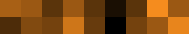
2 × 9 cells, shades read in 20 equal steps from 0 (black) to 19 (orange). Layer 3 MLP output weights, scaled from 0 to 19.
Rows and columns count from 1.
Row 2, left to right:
6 10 9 16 8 0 9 12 18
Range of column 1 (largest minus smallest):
7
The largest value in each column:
13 12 9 16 8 2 9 19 18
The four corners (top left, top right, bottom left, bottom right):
13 12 6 18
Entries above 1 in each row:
9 8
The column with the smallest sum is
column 6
